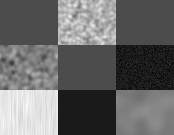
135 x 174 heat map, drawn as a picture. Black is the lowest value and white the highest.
It is made of 3 by 3 panels. Panel 1,1: low, flat. Panel 1,2: high, blotchy. Panel 1,3: low, flat. Panel 2,1: middling, blotchy. Panel 2,2: low, flat. Panel 2,3: very low, fine-grained, faint in contrast. Panel 3,1: very high, streaked downward, faint in contrast. Panel 3,2: very low, flat. Panel 3,3: middling, smooth, faint in contrast.
